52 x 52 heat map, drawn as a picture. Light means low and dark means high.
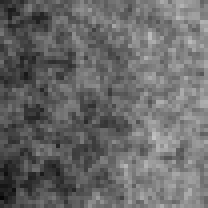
The texture is blotchy. There is an overall slope up to the left. Overall the values sit about 60% of the way up the scale. The bottom left is the ninth with the highest average. No single row or column stands out from its neighbours.
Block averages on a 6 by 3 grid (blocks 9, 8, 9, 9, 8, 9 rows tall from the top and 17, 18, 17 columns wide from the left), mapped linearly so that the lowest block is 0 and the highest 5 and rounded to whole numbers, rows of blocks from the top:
420
420
420
430
430
520
